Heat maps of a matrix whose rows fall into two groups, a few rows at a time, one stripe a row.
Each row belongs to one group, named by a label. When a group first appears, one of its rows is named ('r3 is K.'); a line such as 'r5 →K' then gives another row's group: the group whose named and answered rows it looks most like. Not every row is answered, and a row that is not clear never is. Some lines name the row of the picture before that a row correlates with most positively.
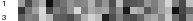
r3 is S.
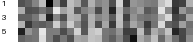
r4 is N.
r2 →N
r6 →S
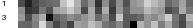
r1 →N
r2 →N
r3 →S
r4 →S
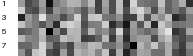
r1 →N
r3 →S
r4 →N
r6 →N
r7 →S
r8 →S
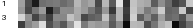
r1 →N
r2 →N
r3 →N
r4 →S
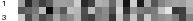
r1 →N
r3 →N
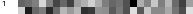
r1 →S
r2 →N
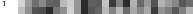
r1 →N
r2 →N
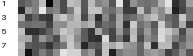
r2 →S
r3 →N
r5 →N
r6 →N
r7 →N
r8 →N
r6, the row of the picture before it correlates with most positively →1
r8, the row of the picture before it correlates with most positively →1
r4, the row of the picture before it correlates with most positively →1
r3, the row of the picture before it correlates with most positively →2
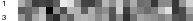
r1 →N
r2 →S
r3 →S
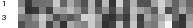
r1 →N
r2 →N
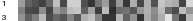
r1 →N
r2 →N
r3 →S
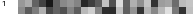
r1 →N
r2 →S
